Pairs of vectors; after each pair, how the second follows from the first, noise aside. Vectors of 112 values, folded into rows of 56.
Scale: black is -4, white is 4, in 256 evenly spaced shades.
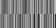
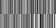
negated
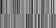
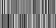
wrapped around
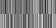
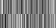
wrapped around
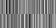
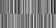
wrapped around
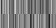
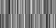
wrapped around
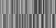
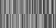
wrapped around
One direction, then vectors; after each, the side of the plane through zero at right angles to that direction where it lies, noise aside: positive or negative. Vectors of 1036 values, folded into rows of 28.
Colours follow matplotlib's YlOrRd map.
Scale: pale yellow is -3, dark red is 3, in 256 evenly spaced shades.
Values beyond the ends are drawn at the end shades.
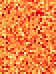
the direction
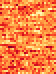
negative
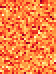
negative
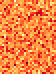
positive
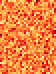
positive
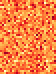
negative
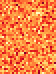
negative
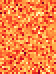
negative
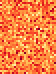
negative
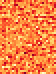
negative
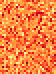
positive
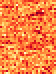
positive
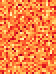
positive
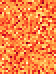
negative
